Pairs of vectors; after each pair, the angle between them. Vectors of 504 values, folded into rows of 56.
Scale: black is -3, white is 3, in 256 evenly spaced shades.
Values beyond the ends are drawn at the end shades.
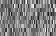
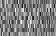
orthogonal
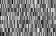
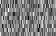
partly opposed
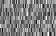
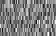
nearly parallel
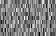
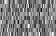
partly opposed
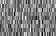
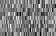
partly opposed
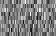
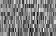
partly aligned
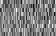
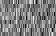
partly aligned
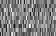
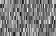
orthogonal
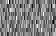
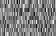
partly opposed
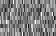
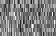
partly aligned
